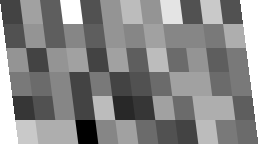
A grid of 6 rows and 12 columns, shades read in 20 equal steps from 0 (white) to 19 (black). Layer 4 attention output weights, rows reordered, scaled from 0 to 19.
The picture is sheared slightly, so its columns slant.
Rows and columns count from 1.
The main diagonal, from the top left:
14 8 8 14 5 7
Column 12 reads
13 6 10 10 12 11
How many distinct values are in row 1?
9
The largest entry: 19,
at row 6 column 4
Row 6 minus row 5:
-11 -7 -3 5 4 -9 -4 6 3 -1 4 -1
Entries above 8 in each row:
5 8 6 10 8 7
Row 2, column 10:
9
